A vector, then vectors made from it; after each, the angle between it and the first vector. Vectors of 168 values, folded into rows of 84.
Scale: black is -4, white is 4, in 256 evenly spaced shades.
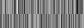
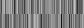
nearly parallel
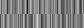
orthogonal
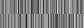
partly aligned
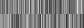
partly opposed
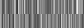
nearly opposite
